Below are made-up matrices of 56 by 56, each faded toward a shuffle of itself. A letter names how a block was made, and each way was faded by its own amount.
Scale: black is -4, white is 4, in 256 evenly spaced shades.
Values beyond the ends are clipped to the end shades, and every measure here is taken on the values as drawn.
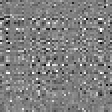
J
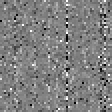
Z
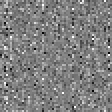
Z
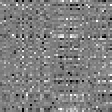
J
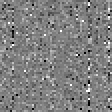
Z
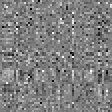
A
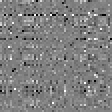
J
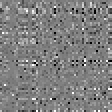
J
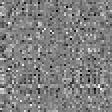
A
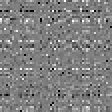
J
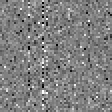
Z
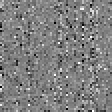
Z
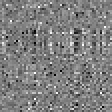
A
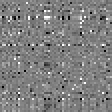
J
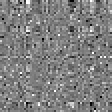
A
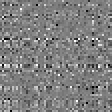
J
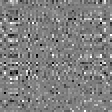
J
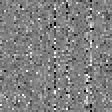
Z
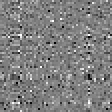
A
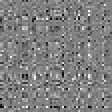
J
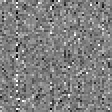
Z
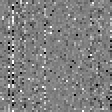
Z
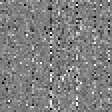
Z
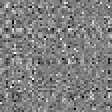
A
